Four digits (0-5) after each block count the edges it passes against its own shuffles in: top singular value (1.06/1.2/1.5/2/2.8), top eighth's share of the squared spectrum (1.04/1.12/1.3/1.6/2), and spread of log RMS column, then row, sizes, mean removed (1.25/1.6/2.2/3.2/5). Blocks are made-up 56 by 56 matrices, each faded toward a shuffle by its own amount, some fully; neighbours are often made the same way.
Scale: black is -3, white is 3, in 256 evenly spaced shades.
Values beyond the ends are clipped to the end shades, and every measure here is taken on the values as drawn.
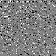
3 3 1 1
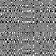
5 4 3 3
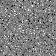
0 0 0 0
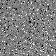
1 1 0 0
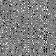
3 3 2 0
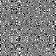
4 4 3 2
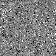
2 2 1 0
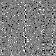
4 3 2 1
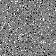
1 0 0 0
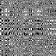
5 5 3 3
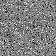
0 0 0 0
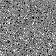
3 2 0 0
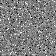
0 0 0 0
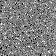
0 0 0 0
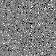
3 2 1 0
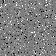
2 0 0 0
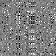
4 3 2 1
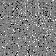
3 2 1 0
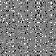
4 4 2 2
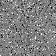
2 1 0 1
